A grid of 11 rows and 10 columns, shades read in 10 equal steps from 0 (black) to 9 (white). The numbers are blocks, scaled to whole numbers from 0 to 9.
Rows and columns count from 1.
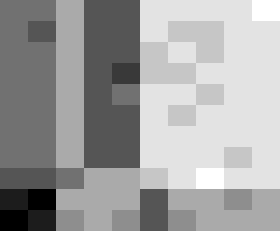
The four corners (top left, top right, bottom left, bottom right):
4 9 0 6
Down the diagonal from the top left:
4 3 6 3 4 8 8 8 8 6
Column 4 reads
3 3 3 3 3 3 3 3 6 6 6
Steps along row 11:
up up up down down up up same same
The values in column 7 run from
5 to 8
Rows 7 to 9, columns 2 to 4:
4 6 3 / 4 6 3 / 3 4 6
